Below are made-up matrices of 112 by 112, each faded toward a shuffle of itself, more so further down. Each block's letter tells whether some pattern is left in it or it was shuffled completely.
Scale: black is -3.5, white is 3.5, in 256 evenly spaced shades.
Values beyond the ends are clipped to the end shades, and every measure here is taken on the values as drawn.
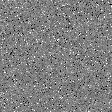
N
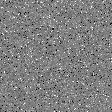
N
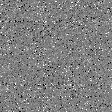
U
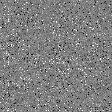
U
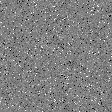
N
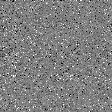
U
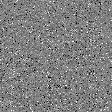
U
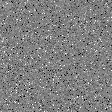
N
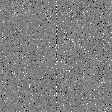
U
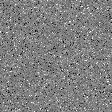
N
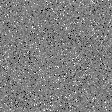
N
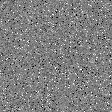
N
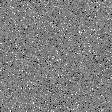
N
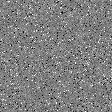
N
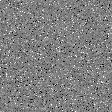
N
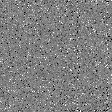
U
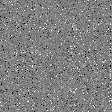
U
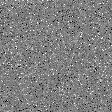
N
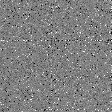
U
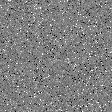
N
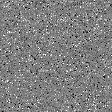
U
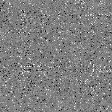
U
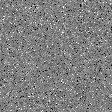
N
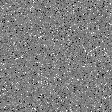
N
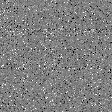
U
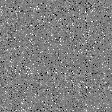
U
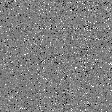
U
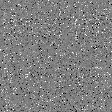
U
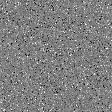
N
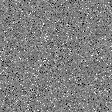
N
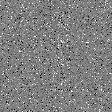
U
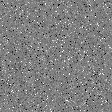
N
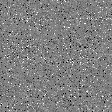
U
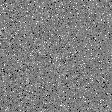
N
